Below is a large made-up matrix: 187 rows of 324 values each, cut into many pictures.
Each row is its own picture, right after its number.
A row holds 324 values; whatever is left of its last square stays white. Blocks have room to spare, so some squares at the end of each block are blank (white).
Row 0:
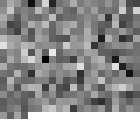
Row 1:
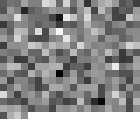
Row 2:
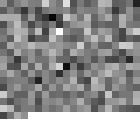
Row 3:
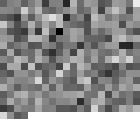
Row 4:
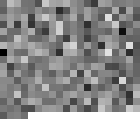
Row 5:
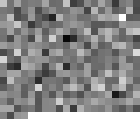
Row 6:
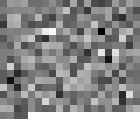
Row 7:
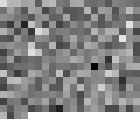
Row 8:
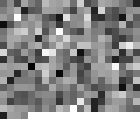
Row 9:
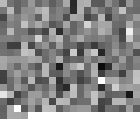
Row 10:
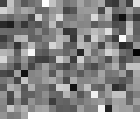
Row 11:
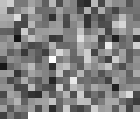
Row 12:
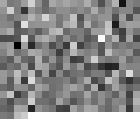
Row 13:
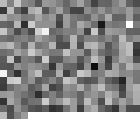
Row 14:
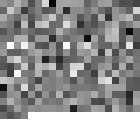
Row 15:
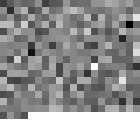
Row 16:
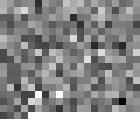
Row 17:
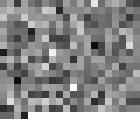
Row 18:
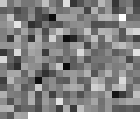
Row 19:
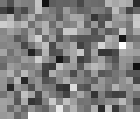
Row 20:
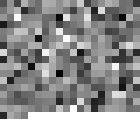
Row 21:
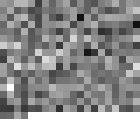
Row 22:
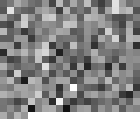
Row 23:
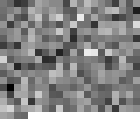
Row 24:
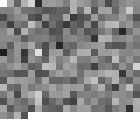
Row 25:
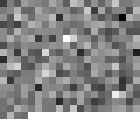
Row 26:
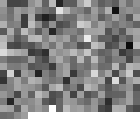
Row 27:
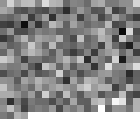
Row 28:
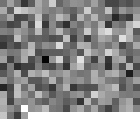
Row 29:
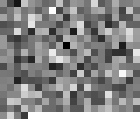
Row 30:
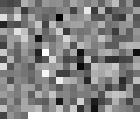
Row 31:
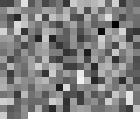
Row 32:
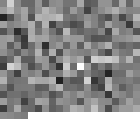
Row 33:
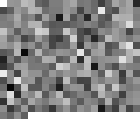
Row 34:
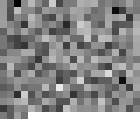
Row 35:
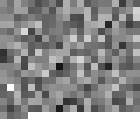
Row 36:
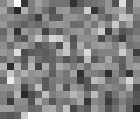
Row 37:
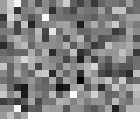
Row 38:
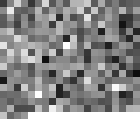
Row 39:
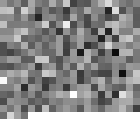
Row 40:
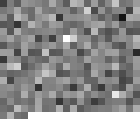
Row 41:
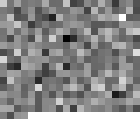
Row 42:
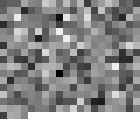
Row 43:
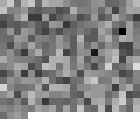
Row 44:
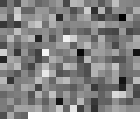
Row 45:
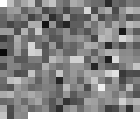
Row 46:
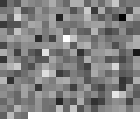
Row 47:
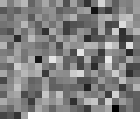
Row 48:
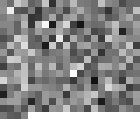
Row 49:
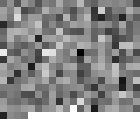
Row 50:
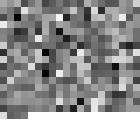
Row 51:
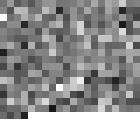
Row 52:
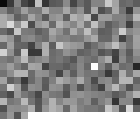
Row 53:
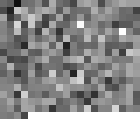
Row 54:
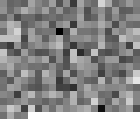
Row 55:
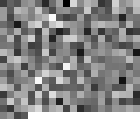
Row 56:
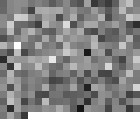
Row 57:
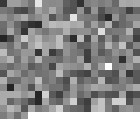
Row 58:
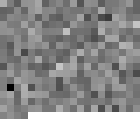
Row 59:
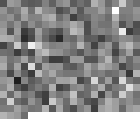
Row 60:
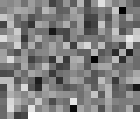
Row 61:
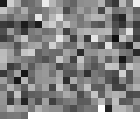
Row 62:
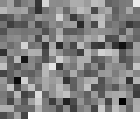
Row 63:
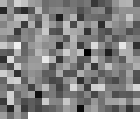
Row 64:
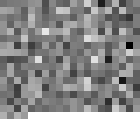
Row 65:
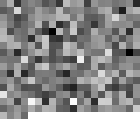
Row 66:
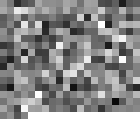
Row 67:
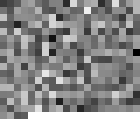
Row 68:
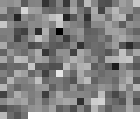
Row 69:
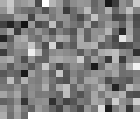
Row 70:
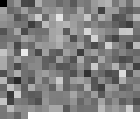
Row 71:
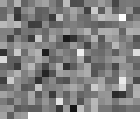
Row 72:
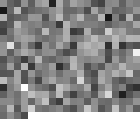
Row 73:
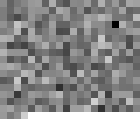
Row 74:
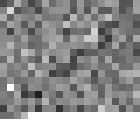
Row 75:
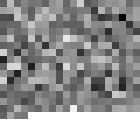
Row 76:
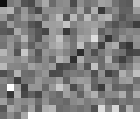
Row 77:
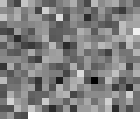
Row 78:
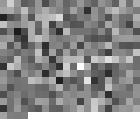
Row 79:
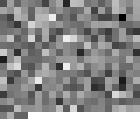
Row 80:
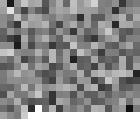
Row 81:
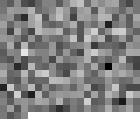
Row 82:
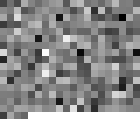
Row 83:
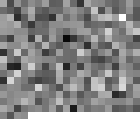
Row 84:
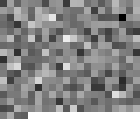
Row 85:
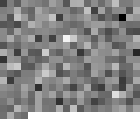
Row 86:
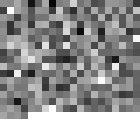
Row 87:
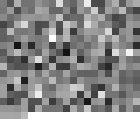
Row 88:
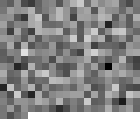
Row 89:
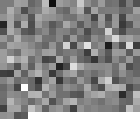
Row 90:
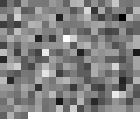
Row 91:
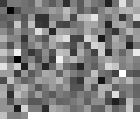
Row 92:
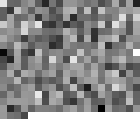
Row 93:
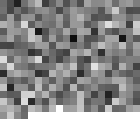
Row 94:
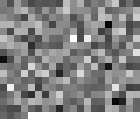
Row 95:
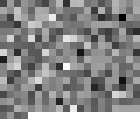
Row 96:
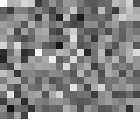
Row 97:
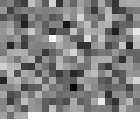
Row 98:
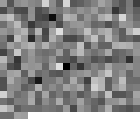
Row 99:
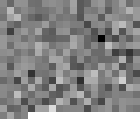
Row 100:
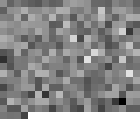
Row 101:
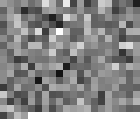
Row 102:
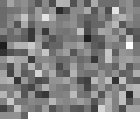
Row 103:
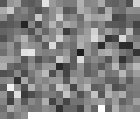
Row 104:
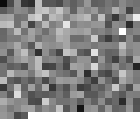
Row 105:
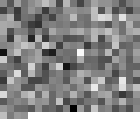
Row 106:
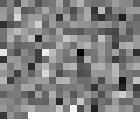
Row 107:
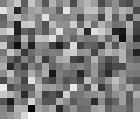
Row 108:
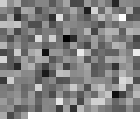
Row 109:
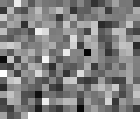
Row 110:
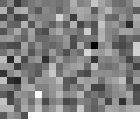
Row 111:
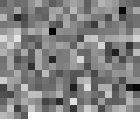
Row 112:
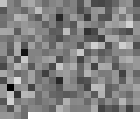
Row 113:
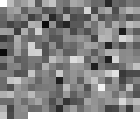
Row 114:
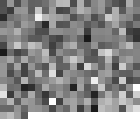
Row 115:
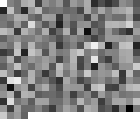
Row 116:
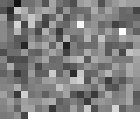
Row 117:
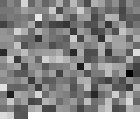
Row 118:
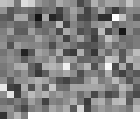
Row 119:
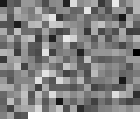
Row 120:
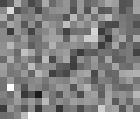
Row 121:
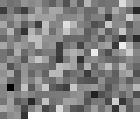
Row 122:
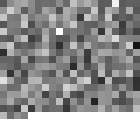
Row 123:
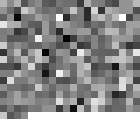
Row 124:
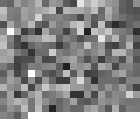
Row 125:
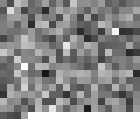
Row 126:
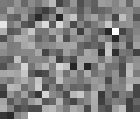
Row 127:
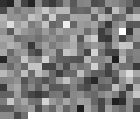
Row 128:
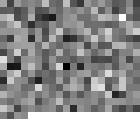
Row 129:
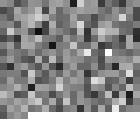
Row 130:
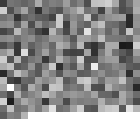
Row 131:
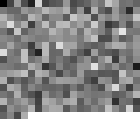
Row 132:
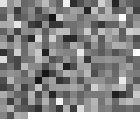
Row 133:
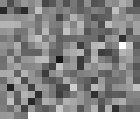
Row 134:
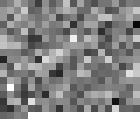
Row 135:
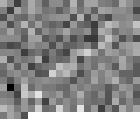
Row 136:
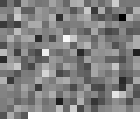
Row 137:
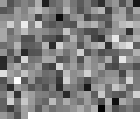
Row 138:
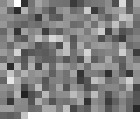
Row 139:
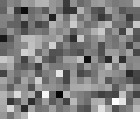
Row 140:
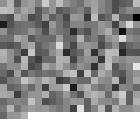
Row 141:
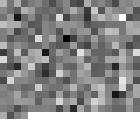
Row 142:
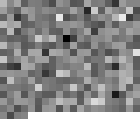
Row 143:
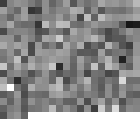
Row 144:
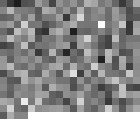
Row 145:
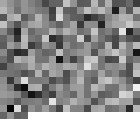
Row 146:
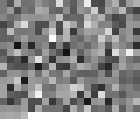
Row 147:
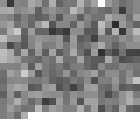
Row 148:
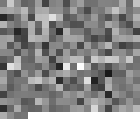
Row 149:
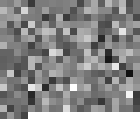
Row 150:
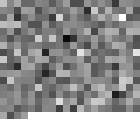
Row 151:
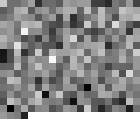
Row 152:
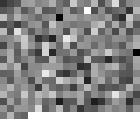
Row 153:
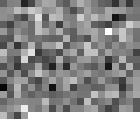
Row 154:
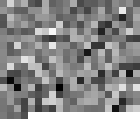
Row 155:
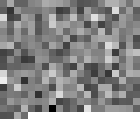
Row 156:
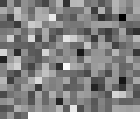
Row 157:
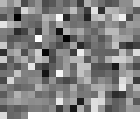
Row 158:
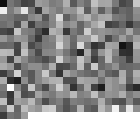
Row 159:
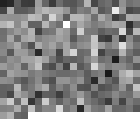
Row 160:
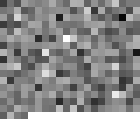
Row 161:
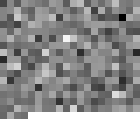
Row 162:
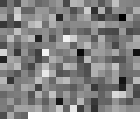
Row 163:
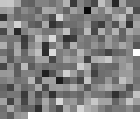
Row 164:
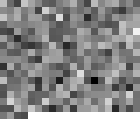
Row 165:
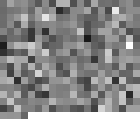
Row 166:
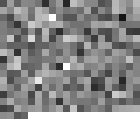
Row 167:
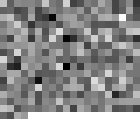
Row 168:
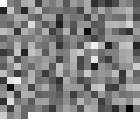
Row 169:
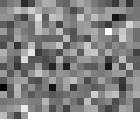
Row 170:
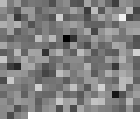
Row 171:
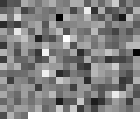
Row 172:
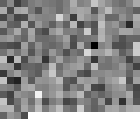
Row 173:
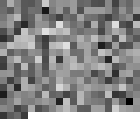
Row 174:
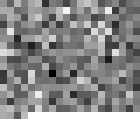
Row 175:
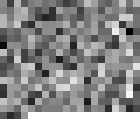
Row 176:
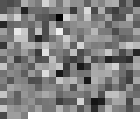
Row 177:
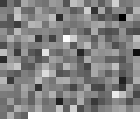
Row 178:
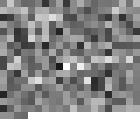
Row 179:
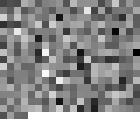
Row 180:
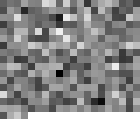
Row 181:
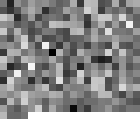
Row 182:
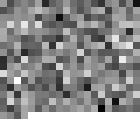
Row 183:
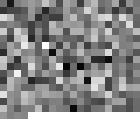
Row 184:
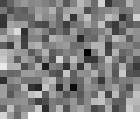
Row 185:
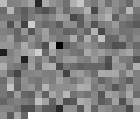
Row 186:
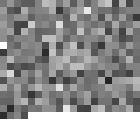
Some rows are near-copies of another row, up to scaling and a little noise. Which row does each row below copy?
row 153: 169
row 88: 81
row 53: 116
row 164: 77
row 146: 87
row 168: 115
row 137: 182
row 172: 110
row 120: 74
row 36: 138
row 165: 102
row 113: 45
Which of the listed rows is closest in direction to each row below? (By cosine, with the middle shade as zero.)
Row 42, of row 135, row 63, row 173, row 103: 103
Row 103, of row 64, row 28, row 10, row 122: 10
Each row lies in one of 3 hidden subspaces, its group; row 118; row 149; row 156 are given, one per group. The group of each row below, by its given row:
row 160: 156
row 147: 149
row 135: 118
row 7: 118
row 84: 156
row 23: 118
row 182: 118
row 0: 149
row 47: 149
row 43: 118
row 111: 149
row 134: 118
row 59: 149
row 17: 149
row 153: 118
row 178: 156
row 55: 156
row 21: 118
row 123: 156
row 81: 118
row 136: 156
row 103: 118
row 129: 149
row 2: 156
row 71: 156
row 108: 156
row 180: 156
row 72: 149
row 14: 149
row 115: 118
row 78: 156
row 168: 118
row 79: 156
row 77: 149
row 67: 156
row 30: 156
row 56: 118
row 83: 156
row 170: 156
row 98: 156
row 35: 118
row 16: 118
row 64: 149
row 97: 149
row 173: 149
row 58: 118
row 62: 118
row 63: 118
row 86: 149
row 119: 156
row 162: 156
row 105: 156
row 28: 118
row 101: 156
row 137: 118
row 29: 149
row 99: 149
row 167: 156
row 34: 149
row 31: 149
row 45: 118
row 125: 149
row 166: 156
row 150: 156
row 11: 149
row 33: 118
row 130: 118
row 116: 149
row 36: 149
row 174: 149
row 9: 149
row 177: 156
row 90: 156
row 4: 149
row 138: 149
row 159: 118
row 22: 149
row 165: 149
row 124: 149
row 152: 156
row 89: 149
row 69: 118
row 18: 156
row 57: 118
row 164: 149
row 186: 149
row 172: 118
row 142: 156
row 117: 149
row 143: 118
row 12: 149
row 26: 149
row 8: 156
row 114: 149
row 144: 118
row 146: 149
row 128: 156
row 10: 118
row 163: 156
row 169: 118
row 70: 118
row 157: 156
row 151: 118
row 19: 118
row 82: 156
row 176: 156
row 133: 118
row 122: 149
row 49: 156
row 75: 156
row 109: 118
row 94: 118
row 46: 156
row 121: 118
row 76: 118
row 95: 156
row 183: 156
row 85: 156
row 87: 149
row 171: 156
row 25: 156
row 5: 156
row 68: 156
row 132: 156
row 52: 118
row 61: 118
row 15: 118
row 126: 149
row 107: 149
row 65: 149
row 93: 118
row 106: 156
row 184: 149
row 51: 149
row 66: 118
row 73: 149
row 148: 156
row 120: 118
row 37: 149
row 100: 118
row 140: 118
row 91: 149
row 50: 156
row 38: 149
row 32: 156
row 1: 156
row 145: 149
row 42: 156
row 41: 156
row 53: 149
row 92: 118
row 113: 118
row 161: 156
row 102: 149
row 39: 149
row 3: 156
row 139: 118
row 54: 149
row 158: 118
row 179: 156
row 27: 118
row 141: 156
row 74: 118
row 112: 118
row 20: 156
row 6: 149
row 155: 149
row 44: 156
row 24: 118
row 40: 156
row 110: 118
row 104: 118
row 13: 118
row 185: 118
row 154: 149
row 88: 118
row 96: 118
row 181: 156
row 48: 149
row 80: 149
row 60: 149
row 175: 149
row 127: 118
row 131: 118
